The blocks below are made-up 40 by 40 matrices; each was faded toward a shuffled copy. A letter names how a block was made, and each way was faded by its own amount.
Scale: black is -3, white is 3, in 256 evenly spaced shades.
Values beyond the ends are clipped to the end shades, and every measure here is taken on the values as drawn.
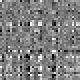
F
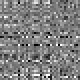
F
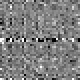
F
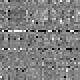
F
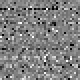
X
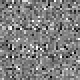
X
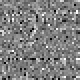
X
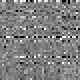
F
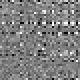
F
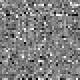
X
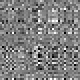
F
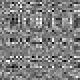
F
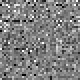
X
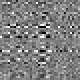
F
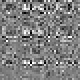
F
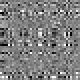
F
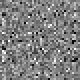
X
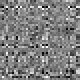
F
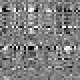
F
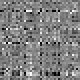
F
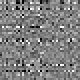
F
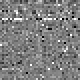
X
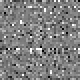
X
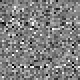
X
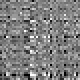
F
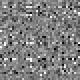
X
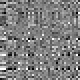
F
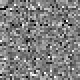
X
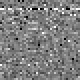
X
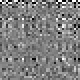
F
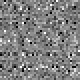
X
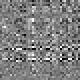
F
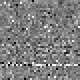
X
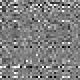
F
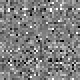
X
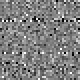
X
